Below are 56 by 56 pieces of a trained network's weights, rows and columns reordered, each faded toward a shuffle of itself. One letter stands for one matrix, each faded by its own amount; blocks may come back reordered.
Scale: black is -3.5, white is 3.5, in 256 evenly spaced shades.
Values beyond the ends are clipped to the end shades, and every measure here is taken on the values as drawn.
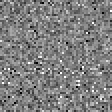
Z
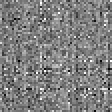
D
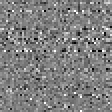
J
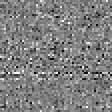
J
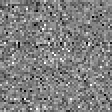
Z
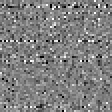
J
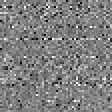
J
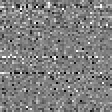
J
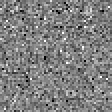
Z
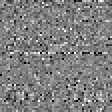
J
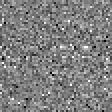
Z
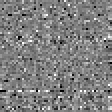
J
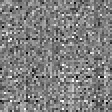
D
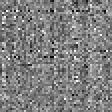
D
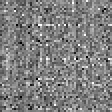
D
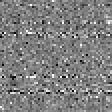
J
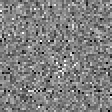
Z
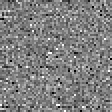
Z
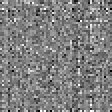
D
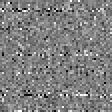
J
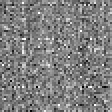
D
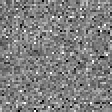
Z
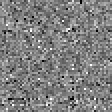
Z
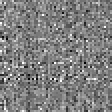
D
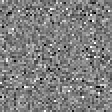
Z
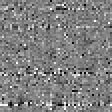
J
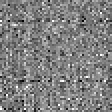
D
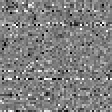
J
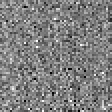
D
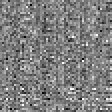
D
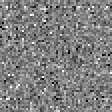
Z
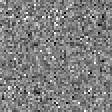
Z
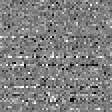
J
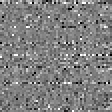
J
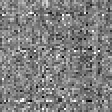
D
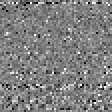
J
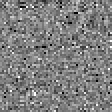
Z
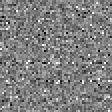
Z
